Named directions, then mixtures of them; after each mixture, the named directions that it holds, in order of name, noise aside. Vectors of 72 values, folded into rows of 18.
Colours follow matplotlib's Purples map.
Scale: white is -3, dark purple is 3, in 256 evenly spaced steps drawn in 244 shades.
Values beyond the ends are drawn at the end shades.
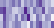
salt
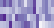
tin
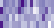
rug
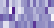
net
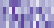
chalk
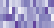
net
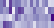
net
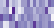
net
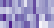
tin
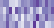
chalk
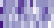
rug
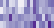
chalk, net, rug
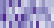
chalk, salt, tin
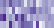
chalk, tin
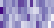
rug, salt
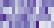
net, rug, tin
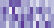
chalk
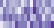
net, rug, salt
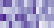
tin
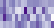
net, salt, tin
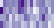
rug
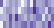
rug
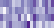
chalk, salt, tin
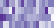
net, rug, tin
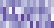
chalk, net, salt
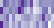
rug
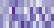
chalk, salt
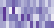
chalk, net, salt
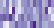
net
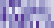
chalk, salt, tin
